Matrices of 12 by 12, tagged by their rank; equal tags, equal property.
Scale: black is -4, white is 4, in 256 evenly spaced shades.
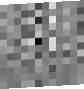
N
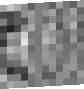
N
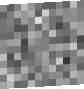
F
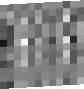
N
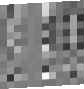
N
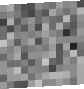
F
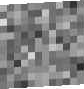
F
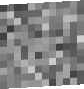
F
